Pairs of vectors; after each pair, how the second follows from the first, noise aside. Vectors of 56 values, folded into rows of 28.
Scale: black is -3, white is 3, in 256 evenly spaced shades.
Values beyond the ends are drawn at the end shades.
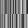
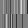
partly zeroed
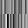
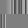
partly zeroed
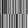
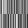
negated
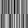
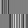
partly zeroed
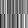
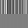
partly zeroed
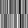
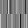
partly zeroed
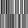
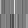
partly zeroed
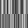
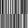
sign-scrambled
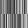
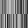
negated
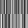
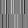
partly zeroed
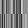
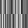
negated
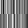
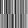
negated
